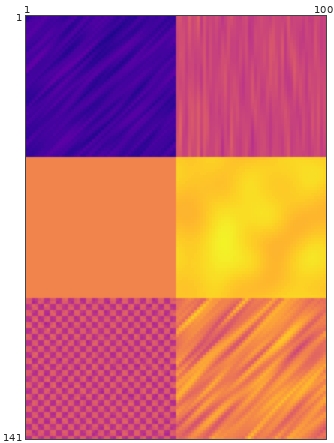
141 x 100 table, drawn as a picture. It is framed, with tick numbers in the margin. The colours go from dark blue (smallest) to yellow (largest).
The table splits into 3 rows of 2 panels. Panel 1,1: very low, slanting up to the right, faint in contrast. Panel 1,2: middling, streaked downward, faint in contrast. Panel 2,1: high, flat. Panel 2,2: very high, smooth, faint in contrast. Panel 3,1: middling, checkered. Panel 3,2: high, slanting up to the right.
